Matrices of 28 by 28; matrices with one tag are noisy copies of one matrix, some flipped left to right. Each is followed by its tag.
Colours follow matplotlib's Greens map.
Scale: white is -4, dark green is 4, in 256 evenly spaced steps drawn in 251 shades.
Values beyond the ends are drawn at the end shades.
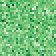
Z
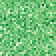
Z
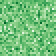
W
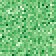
Z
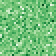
Z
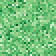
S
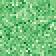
S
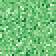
Z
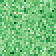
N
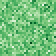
S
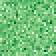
W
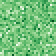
Z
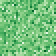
W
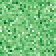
W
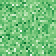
S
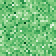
S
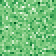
N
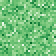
S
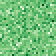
Z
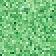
N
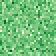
W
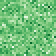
S
